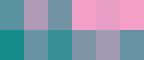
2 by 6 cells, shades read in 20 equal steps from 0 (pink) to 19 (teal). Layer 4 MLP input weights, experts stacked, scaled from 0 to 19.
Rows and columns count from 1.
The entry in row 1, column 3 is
11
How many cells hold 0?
2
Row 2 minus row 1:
6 6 5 10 6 12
